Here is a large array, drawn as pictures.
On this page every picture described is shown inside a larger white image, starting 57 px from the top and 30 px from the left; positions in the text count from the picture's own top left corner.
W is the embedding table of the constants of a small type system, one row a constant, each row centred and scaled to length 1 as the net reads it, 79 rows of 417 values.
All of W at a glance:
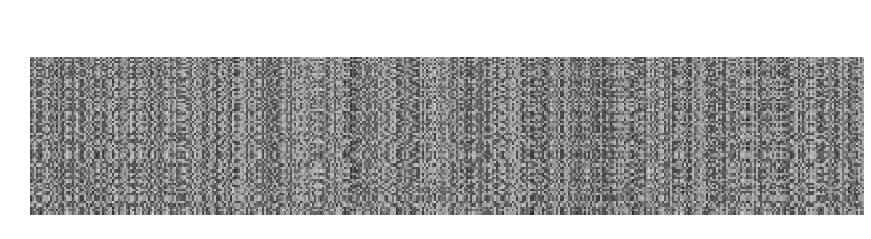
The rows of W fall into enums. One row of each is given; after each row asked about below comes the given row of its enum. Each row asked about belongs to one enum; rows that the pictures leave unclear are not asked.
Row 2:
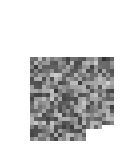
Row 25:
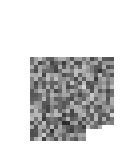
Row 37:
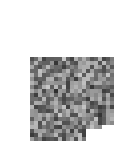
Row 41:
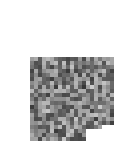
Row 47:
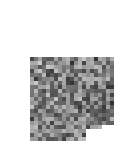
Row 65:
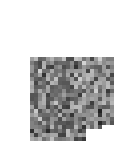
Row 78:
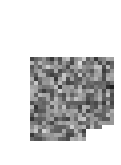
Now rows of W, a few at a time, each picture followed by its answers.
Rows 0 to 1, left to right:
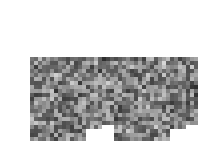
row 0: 2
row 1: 78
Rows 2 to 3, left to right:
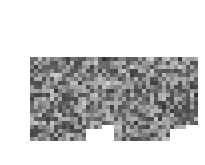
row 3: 47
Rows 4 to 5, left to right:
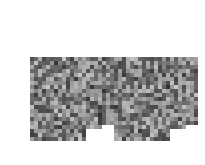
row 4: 37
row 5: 41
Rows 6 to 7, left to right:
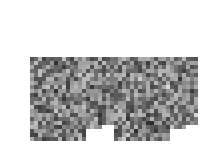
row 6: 37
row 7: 25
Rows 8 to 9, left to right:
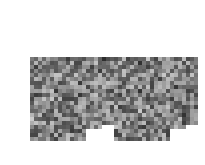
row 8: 2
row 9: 37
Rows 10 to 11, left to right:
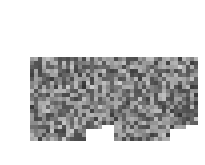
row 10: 41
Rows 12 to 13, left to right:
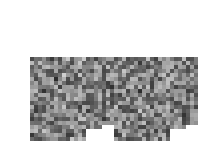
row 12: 78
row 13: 37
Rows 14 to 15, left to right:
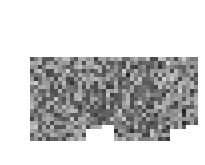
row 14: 47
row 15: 65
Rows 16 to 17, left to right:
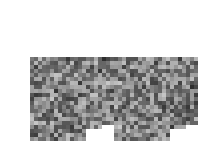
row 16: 2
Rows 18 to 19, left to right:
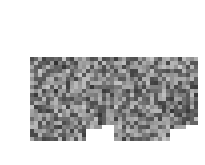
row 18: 37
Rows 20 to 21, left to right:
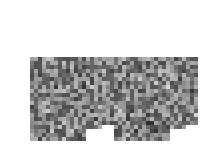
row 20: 41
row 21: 25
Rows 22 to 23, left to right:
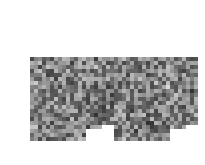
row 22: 47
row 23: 25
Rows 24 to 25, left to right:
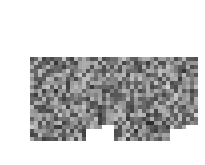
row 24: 37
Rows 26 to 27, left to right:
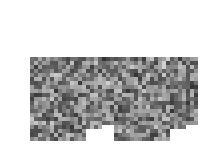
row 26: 2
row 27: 78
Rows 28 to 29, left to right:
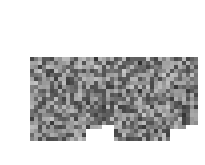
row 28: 47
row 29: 37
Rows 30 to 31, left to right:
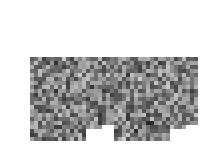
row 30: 37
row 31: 25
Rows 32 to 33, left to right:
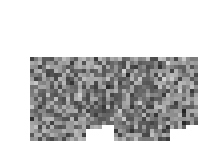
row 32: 47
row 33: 65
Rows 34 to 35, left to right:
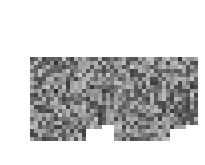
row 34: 37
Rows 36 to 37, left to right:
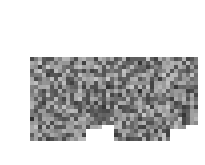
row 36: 47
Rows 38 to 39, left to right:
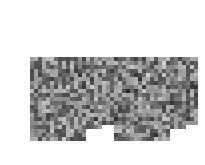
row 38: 41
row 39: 78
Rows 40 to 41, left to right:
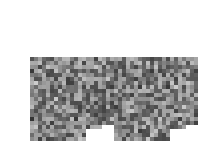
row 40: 47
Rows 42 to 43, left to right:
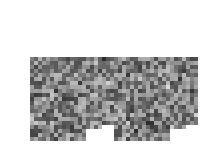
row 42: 2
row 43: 25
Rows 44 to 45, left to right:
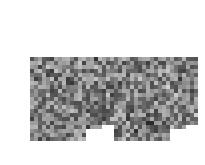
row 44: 47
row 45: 25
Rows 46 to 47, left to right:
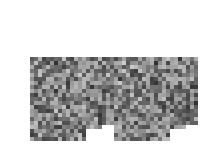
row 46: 37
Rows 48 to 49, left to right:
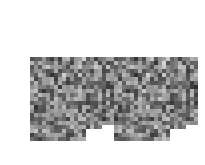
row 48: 78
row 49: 78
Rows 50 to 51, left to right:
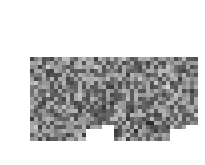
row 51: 25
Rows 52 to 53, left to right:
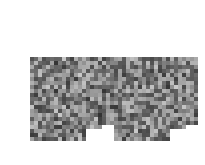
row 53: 41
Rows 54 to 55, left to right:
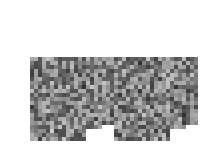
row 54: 41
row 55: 37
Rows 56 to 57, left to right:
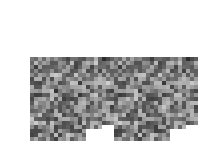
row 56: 2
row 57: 2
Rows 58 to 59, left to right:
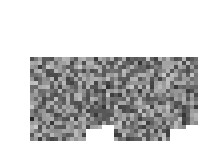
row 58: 47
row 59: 37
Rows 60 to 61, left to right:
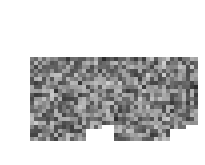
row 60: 2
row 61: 78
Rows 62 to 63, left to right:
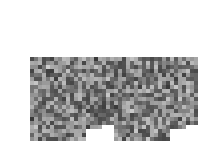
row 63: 41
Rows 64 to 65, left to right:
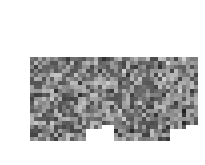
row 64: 2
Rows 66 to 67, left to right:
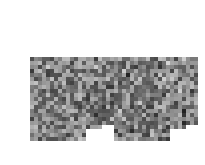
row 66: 47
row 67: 65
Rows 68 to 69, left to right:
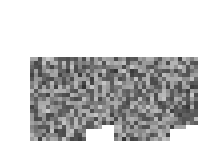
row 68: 41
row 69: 47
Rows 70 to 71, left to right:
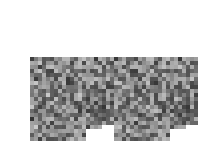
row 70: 47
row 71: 47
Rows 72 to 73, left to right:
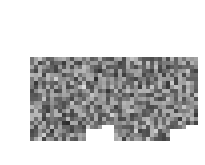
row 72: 25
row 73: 41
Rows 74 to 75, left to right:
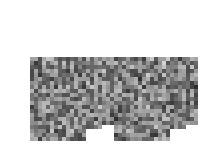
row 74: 41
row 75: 78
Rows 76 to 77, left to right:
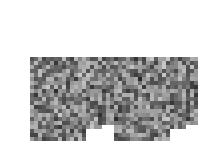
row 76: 37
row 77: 78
